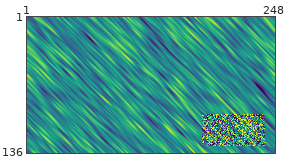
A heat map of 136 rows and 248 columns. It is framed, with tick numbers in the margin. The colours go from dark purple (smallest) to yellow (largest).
Odd patch: rougher, in the bottom right. Mirror symmetry: none. Grain: diagonal, down to the right. Roughest part: bottom right.
